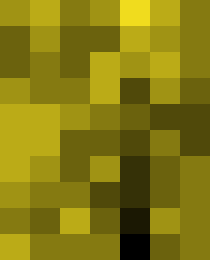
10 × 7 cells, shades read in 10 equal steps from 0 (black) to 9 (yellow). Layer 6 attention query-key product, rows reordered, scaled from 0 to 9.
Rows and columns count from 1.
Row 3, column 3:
4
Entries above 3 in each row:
7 7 7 6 5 5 6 5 6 6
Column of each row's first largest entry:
5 5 4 4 1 1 1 1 3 1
